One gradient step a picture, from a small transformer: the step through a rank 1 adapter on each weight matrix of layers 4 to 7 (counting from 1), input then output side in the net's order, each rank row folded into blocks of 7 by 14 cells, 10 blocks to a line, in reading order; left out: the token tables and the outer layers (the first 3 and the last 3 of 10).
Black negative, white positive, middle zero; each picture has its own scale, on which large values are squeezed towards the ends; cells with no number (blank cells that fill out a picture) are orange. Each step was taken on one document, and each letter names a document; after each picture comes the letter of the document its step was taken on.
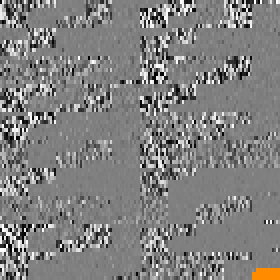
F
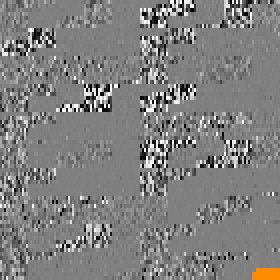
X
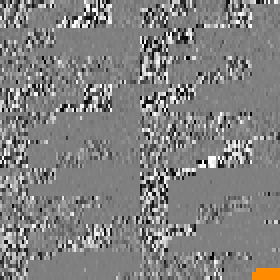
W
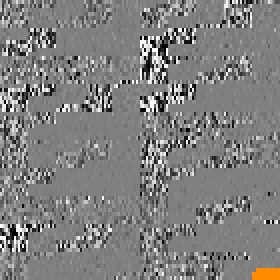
X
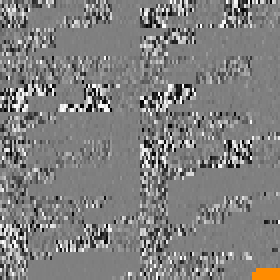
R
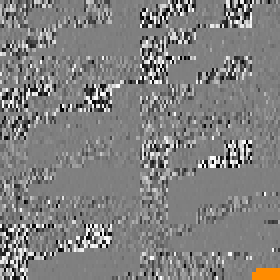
W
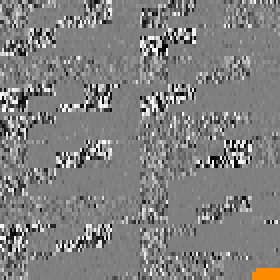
X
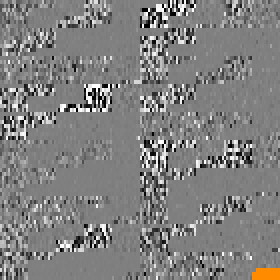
R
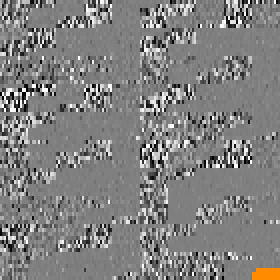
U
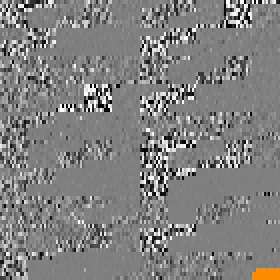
W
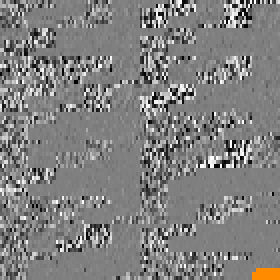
F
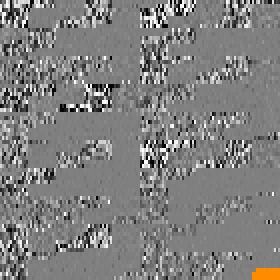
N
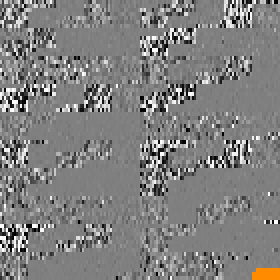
X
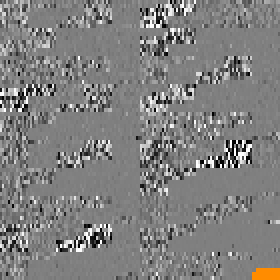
N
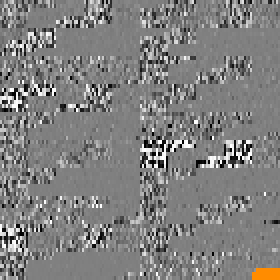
R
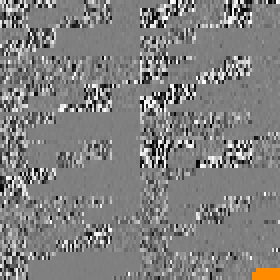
R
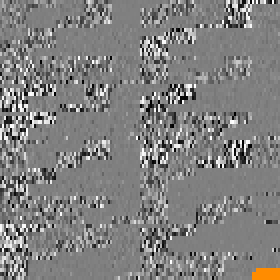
U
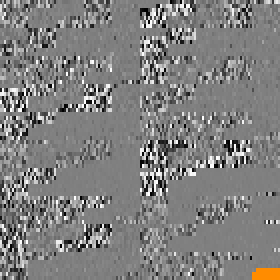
N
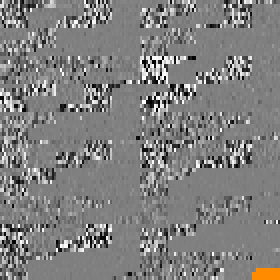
U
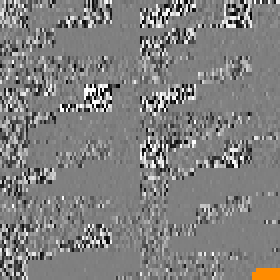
W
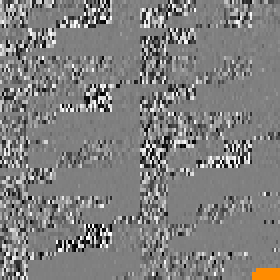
W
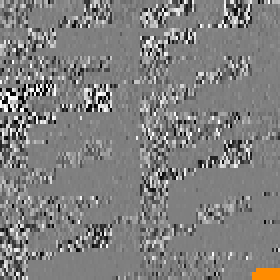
W
